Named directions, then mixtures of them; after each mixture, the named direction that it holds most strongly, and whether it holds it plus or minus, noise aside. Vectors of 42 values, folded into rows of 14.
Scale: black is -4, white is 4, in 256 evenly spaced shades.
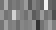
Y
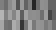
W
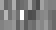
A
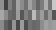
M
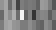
A, plus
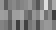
M, plus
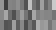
M, plus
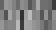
A, minus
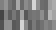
W, minus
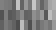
W, minus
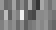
A, plus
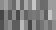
W, minus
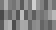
W, minus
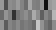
Y, minus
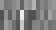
W, minus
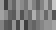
M, plus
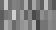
Y, plus
